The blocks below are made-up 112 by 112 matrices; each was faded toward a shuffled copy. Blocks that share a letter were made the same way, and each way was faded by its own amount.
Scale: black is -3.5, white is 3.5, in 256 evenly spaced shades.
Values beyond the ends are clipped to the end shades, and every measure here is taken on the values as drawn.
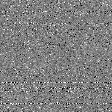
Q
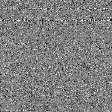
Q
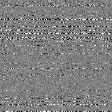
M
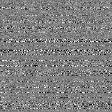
M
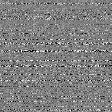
M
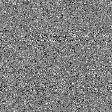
Q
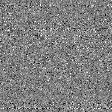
Q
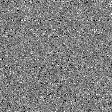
Q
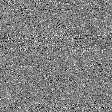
Q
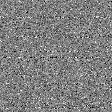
Q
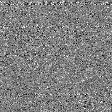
Q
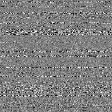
M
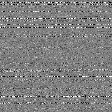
M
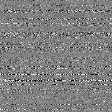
M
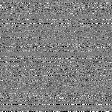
M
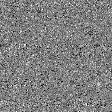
Q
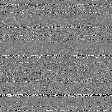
M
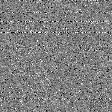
Q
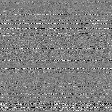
M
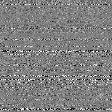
M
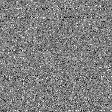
Q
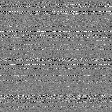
M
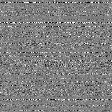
M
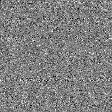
Q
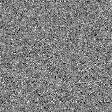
Q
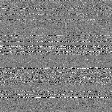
M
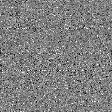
Q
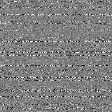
M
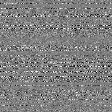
M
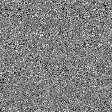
Q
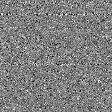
Q
